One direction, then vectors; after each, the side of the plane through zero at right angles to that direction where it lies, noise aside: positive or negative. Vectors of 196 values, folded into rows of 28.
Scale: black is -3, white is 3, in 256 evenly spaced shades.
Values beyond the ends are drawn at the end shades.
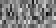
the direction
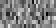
positive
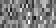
positive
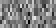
negative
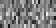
negative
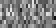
negative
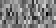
positive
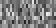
negative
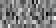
positive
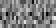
positive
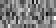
positive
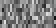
negative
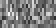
negative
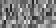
positive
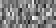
negative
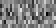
positive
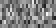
negative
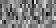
positive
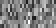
positive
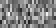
negative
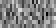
positive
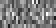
negative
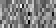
negative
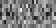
positive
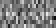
negative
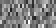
positive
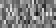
negative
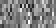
positive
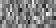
negative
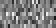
negative
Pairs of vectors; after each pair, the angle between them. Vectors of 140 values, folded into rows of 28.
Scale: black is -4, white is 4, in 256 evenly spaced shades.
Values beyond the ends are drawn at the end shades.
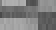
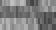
nearly parallel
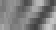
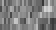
partly opposed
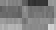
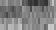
nearly parallel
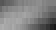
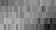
nearly parallel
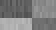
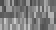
partly aligned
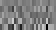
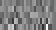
nearly opposite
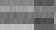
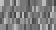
orthogonal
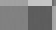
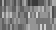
partly opposed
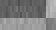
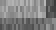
nearly opposite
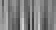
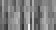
nearly opposite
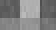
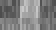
nearly parallel
